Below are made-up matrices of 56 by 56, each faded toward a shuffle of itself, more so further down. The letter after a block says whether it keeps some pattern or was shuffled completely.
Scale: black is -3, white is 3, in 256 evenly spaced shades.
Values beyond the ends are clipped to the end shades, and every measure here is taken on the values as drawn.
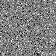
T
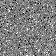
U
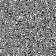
T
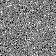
U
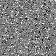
T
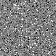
T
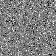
T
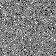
U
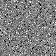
U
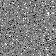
T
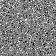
U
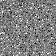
T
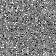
T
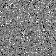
T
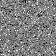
U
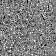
U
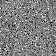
U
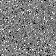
T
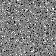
U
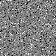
T
